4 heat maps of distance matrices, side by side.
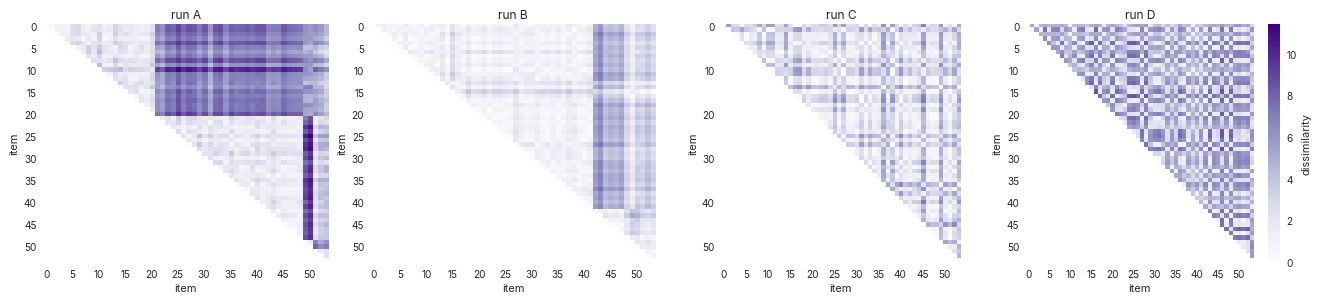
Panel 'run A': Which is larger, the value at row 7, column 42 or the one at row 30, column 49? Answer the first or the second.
the second
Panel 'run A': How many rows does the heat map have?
54
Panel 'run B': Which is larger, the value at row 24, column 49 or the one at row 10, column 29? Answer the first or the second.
the first
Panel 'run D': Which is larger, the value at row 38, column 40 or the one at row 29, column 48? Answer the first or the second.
the second
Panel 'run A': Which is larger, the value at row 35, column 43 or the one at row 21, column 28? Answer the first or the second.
the second
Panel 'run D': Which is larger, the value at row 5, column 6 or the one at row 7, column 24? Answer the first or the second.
the second
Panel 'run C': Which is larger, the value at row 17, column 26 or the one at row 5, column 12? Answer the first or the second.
the first
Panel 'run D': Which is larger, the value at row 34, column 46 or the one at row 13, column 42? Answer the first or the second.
the second
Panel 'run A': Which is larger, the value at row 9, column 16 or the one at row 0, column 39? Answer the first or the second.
the second
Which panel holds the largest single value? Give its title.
run A
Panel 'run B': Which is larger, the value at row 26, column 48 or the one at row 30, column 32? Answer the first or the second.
the first
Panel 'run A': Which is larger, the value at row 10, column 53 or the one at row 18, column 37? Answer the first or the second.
the second
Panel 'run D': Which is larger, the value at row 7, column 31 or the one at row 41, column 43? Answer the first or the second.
the second
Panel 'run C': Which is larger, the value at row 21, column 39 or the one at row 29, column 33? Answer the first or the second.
the second
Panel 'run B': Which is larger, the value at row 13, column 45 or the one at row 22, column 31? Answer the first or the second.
the first
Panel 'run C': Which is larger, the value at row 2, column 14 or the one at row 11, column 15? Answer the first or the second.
the first
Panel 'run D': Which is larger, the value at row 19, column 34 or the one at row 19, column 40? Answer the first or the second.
the second
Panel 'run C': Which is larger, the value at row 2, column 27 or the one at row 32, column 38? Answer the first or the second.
the first
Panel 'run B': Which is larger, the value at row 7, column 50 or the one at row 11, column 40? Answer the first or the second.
the first
